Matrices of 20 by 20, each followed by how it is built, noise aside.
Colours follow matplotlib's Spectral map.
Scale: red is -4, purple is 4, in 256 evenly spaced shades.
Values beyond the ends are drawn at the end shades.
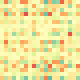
low rank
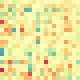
low rank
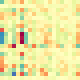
low rank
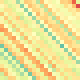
Toeplitz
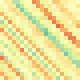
Toeplitz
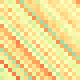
Toeplitz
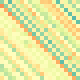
Toeplitz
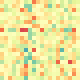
low rank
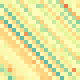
Toeplitz
